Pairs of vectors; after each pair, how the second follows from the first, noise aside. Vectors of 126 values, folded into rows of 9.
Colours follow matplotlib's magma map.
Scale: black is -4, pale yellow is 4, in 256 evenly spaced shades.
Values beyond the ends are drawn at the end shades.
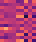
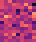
shuffled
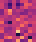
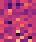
copied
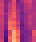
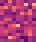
shuffled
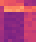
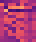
sign-scrambled
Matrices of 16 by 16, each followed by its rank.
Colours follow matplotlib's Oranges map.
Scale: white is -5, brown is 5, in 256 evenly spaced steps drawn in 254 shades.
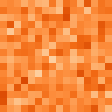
full rank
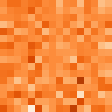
three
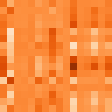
two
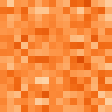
three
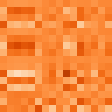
two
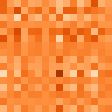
two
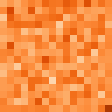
full rank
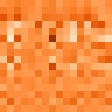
three
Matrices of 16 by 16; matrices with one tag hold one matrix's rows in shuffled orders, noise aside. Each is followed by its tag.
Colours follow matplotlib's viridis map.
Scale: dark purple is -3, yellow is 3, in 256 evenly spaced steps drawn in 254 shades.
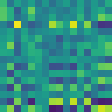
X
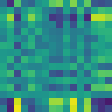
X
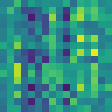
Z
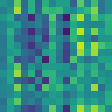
Z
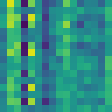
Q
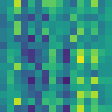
Z
